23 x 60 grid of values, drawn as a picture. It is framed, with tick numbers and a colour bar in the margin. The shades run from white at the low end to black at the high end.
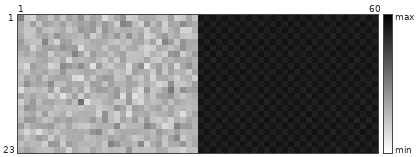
The table splits into one row of 2 panels. Panel 1,1: low, fine-grained. Panel 1,2: very high, checkered, faint in contrast.
